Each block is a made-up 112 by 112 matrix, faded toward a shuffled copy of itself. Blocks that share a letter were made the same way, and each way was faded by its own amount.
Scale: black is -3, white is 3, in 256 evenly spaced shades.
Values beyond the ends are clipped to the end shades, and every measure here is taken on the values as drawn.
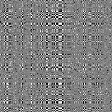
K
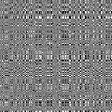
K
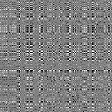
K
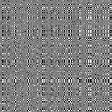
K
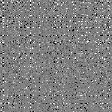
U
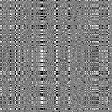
K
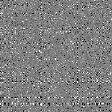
U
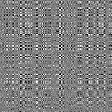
K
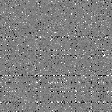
U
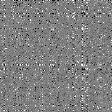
U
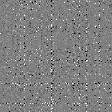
U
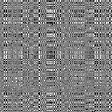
K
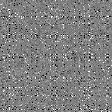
U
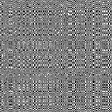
K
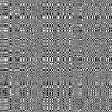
K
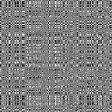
K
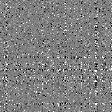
U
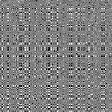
K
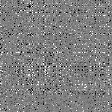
U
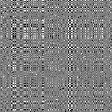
K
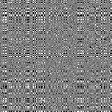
K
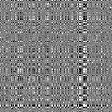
K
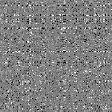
U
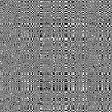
K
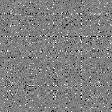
U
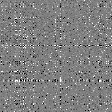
U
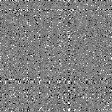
U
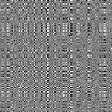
K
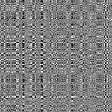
K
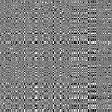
K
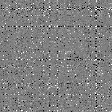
U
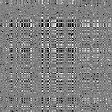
K
